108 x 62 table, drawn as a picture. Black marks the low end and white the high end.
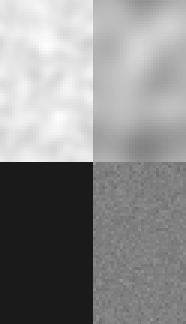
The table splits into 2 rows of 2 panels. Panel 1,1: very high, blotchy, faint in contrast. Panel 1,2: high, smooth. Panel 2,1: very low, flat. Panel 2,2: middling, fine-grained, faint in contrast.
